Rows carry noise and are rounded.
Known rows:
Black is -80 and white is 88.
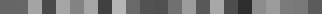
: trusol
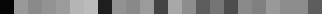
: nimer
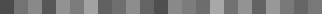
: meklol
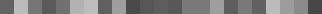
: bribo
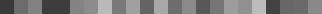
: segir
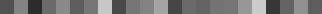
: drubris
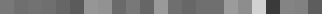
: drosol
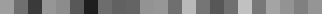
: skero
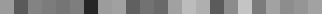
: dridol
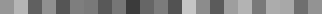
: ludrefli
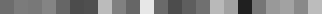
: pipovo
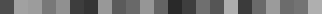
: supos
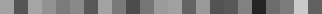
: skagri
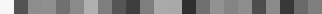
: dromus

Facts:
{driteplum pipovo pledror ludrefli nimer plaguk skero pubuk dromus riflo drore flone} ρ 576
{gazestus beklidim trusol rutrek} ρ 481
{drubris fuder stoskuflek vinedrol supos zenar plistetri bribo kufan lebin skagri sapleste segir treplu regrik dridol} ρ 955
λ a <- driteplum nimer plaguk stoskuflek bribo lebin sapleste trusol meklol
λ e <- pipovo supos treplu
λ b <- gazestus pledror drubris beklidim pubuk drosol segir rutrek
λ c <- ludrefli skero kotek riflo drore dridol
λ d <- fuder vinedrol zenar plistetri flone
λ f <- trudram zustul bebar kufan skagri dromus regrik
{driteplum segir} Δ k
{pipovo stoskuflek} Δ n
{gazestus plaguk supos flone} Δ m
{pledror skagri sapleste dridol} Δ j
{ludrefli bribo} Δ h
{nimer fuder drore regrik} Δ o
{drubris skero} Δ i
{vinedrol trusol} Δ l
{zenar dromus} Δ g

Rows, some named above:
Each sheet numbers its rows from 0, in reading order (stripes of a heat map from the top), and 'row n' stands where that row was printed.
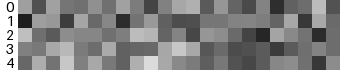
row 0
skagri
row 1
plaguk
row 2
vinedrol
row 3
regrik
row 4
fuder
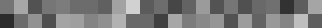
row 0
flone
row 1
sapleste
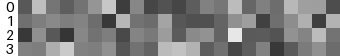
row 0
bribo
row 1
treplu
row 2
stoskuflek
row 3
regrik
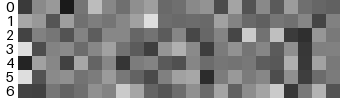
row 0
driteplum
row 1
plistetri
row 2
gazestus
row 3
dromus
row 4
plaguk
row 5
dromus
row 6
pledror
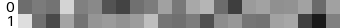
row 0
drore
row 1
zenar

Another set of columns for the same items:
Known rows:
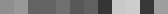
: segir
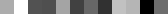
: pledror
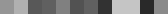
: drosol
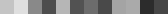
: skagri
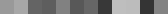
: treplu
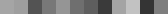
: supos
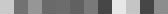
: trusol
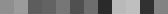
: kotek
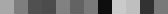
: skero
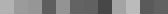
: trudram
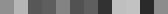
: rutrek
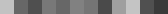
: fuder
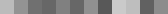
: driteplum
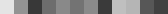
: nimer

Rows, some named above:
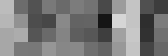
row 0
fuder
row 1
drubris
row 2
pipovo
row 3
flone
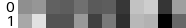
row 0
segir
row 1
dridol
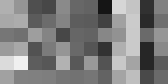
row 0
drubris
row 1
pipovo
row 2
zenar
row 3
gazestus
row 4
sapleste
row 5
plistetri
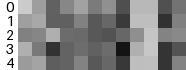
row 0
plaguk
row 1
treplu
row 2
dromus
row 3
drore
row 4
treplu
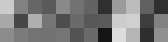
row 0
regrik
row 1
vinedrol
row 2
ludrefli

